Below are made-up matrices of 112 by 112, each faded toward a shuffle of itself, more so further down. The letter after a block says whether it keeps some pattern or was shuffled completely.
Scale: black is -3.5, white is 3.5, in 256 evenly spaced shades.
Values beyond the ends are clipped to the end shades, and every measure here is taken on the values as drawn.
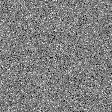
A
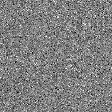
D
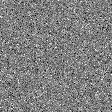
A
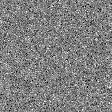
D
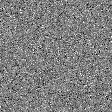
A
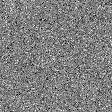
A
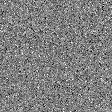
A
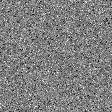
A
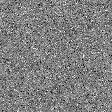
A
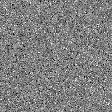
D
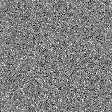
D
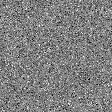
A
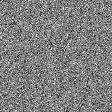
D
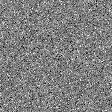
A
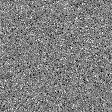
A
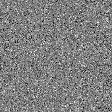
D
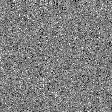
D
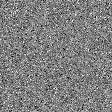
A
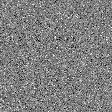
D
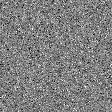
A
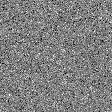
A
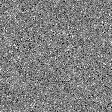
A
